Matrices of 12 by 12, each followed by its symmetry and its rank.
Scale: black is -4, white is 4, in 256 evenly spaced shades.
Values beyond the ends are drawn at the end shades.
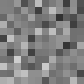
antisymmetric, full rank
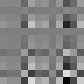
neither, rank one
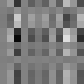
neither, rank one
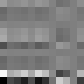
neither, rank one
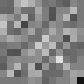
symmetric, full rank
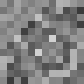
symmetric, full rank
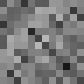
symmetric, full rank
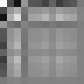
symmetric, rank one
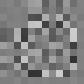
antisymmetric, rank two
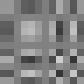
symmetric, rank one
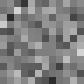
antisymmetric, full rank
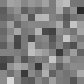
antisymmetric, full rank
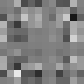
antisymmetric, rank two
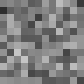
neither, full rank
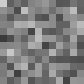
neither, full rank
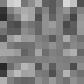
antisymmetric, rank two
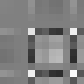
symmetric, rank one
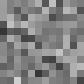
neither, full rank
